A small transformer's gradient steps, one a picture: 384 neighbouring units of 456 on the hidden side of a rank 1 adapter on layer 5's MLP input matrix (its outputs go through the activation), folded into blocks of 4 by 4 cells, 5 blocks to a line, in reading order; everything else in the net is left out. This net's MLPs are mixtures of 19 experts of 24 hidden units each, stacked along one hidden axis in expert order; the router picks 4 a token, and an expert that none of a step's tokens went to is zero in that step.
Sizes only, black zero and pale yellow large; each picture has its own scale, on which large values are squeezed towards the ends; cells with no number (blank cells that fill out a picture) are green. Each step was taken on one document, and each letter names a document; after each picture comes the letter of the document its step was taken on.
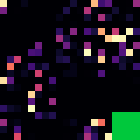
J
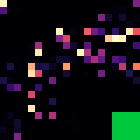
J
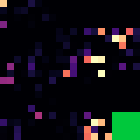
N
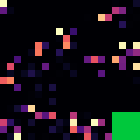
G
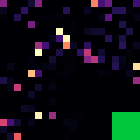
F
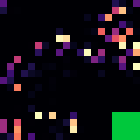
G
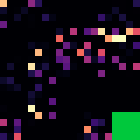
J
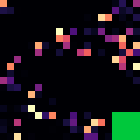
G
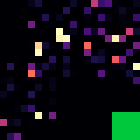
F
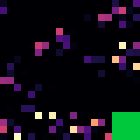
G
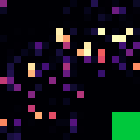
J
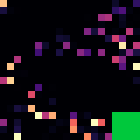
G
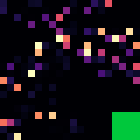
F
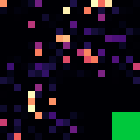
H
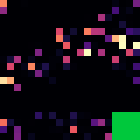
H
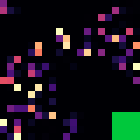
J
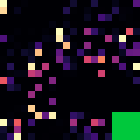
J
